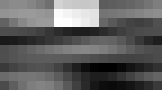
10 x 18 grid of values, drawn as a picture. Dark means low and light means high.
Odd patch: higher, in the top middle. Grain: streaks across. Ninth with the highest average: top middle. Calmest part: top left.
